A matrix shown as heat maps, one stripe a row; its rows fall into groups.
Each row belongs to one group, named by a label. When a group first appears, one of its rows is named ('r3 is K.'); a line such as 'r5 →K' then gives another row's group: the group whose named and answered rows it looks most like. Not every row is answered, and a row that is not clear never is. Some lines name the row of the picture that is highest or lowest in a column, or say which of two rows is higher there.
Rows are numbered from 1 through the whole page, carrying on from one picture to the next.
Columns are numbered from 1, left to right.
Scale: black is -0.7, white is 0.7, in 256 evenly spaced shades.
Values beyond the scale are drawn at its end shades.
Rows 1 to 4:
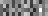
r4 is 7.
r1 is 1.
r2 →7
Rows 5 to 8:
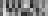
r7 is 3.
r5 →7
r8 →3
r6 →7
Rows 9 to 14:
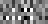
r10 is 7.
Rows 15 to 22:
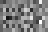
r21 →7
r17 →7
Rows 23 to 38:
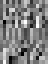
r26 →7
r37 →3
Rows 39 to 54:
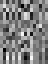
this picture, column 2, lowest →51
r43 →7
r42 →7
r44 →3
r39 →7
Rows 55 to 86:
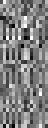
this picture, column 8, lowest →66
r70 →3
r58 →3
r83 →7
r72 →1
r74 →7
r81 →1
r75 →7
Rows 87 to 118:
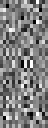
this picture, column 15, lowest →115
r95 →7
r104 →1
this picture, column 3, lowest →88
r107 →7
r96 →3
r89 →1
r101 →7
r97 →3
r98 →7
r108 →1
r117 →3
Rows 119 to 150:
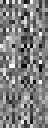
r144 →3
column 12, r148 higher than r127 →Yes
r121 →3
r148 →7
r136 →1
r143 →7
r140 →1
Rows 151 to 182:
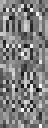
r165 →7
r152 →1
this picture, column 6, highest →154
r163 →7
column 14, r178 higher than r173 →Yes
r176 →7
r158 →7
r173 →3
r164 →1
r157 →7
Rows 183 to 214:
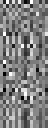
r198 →3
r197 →3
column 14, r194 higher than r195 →No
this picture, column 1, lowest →206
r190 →7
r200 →3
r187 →3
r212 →3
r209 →7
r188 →7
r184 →7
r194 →1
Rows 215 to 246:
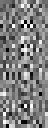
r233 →7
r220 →1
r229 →7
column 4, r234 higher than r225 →Yes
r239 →7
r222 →7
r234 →7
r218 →3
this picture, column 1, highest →238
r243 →3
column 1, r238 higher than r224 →Yes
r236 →1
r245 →3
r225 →1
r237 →7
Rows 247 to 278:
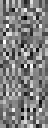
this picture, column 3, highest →253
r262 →3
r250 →3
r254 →7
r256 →3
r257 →3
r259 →1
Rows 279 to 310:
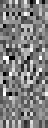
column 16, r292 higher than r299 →Yes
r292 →7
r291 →3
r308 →7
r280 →7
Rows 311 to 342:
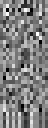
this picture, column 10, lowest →314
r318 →3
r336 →7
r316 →1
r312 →3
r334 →3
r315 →3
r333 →7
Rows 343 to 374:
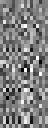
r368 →1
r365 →7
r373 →7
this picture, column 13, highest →357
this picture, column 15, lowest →357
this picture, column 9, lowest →359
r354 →7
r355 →7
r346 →7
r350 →3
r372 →7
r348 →3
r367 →3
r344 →1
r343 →1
